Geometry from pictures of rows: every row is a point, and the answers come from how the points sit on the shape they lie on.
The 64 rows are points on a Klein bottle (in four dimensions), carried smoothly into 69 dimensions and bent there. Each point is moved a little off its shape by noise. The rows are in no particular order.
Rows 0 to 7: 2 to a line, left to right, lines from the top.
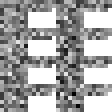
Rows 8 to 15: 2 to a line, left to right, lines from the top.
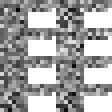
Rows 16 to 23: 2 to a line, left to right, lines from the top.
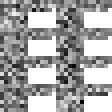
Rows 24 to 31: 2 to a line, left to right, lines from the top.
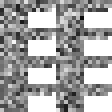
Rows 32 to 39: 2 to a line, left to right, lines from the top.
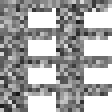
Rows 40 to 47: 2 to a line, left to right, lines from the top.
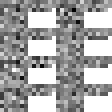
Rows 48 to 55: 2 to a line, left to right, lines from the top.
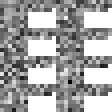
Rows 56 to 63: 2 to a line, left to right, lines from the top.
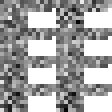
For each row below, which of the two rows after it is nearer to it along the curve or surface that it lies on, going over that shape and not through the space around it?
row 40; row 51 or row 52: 51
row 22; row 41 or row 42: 42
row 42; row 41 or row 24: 41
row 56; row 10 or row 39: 39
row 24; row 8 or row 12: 12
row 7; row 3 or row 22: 3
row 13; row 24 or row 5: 24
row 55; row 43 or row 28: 43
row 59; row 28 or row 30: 30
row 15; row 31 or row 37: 31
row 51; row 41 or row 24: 24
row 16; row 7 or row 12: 7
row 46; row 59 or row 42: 42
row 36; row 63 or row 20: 20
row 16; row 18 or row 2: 2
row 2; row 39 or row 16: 16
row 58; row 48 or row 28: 48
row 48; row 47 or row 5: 47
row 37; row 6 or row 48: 6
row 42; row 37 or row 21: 37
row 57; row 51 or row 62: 62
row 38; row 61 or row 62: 62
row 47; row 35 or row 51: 35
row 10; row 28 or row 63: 28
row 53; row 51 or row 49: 49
